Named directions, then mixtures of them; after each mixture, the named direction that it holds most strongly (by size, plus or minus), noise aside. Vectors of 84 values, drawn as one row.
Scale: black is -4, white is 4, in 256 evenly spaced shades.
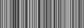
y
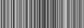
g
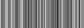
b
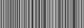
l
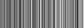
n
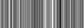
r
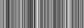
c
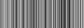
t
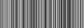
t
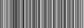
t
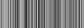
b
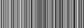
n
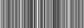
c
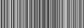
g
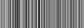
b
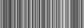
t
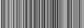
g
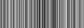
g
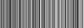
n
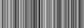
r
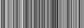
b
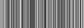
t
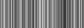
g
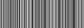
l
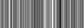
r
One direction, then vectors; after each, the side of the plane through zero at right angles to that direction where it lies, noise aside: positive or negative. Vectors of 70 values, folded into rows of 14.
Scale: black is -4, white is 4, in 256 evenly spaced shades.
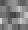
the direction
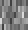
positive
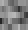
negative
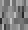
negative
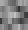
negative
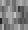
negative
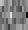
negative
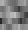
negative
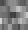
positive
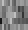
negative
